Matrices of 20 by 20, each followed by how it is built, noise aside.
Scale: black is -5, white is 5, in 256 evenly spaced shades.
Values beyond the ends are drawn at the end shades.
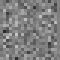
uneven columns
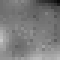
smooth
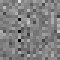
uneven columns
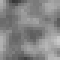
smooth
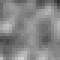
smooth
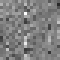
uneven columns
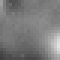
smooth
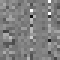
uneven columns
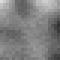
smooth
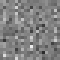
uneven columns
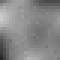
smooth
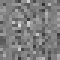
uneven columns
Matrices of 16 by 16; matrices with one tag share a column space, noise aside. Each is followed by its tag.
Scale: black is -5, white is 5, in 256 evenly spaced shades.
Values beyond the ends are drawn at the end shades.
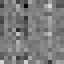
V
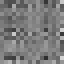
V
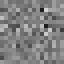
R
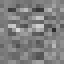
R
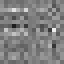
R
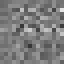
R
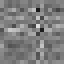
R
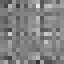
V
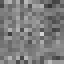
V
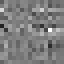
R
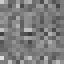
V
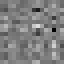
R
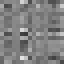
V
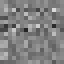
R
